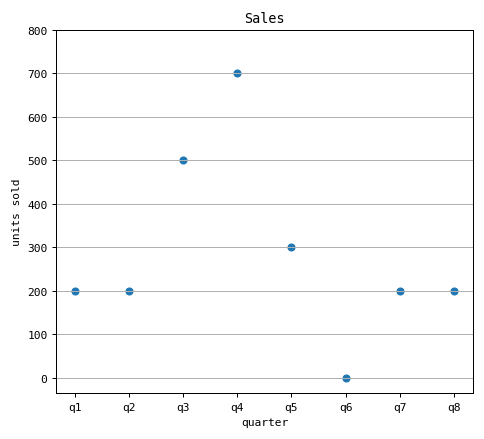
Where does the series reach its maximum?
q4
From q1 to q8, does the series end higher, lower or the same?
the same
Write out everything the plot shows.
Title: Sales
x-axis: quarter, ticks q1 q2 q3 q4 q5 q6 q7 q8
y-axis: units sold, ticks 0 100 200 300 400 500 600 700 800
Values:
200 200 500 700 300 0 200 200
